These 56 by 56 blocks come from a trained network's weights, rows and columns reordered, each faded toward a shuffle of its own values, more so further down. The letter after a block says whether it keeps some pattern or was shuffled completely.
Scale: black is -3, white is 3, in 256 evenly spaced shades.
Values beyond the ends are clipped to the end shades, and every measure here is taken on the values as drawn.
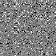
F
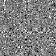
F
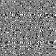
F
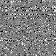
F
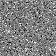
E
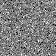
E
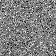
E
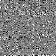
F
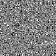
F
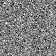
E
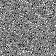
E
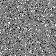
E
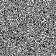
F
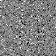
F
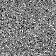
E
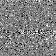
F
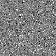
F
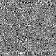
F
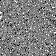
E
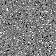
E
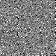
F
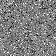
E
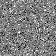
E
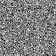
E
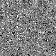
F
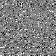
F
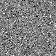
E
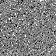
E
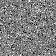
E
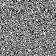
F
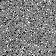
E
